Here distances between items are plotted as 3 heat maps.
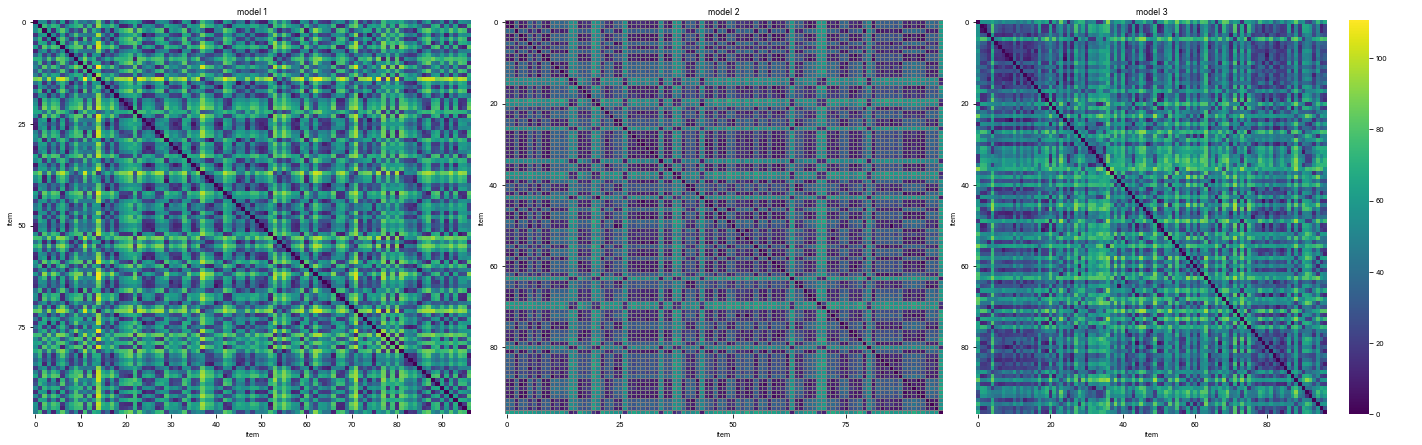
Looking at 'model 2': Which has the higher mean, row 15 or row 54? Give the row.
15
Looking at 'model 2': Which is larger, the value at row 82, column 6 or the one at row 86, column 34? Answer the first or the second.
the second
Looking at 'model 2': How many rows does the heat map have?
97
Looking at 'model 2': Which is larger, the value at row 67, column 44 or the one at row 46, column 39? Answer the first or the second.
the second
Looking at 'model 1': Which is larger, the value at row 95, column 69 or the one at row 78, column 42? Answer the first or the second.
the first
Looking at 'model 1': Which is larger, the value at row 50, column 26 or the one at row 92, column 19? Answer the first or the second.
the second
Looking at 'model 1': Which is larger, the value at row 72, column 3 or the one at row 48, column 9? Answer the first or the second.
the second
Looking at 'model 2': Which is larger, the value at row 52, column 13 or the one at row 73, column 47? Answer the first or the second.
the first
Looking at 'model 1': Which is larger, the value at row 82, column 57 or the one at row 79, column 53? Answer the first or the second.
the first
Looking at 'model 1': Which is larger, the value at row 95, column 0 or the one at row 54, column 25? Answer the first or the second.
the first
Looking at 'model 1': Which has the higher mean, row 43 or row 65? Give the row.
43
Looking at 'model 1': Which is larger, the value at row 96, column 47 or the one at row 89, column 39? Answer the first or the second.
the second
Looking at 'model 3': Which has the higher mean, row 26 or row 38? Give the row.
38
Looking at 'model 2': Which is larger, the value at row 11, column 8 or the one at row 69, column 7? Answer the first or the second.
the second
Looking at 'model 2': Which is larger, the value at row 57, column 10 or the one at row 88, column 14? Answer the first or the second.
the second
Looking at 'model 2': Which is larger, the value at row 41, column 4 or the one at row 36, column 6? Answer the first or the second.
the first
